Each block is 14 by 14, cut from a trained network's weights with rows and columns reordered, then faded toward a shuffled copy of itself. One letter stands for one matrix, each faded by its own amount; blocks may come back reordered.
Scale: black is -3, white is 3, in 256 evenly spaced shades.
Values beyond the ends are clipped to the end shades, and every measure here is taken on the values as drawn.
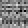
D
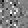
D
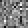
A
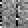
D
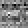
D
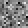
A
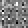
D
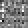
D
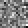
A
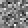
A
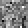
A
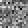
A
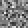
A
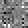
D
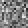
A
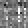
D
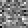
A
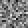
A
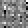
D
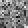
A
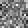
A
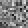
A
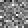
A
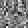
A
